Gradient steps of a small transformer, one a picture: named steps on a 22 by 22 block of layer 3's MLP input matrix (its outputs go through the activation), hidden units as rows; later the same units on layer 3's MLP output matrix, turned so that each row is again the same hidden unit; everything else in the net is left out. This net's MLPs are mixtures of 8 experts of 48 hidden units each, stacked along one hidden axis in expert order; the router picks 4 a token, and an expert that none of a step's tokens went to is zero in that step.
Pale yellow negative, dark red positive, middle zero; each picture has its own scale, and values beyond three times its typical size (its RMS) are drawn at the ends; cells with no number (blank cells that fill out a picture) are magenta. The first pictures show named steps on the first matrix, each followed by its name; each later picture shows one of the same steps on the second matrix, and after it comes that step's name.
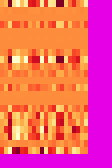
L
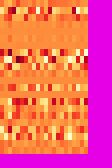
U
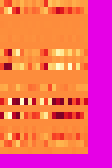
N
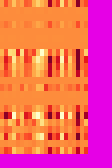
L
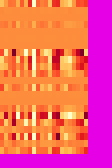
L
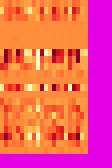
U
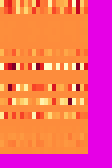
N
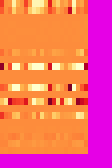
N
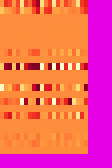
N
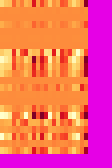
L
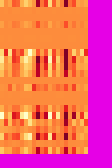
L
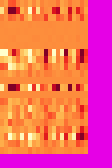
U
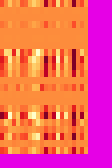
L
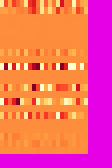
N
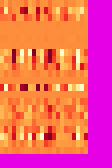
U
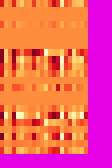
L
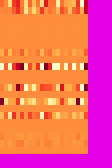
N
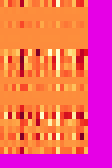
L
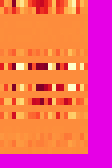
N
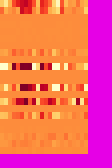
N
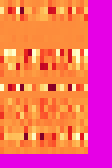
U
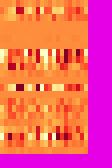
U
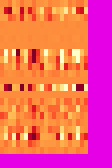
U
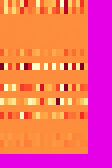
N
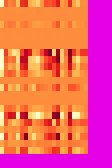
L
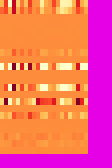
N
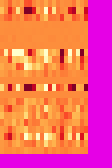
U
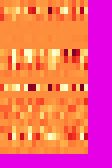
U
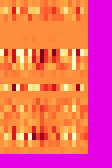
U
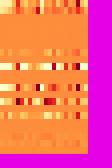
N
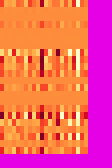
L
